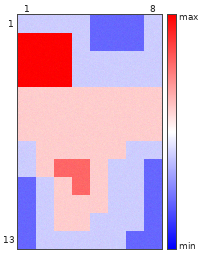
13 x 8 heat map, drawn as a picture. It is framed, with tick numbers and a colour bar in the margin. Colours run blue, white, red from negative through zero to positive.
The centre is the smoothest part. The ninth with the highest average is the top left. In the top left lies a patch that is higher than the rest. The halves do not mirror each other.
